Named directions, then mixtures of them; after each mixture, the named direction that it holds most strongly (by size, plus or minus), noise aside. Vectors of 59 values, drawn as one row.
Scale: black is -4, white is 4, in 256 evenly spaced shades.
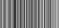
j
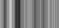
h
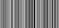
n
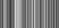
h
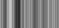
h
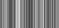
h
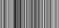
j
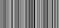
n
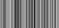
n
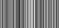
n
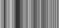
h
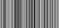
n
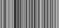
j
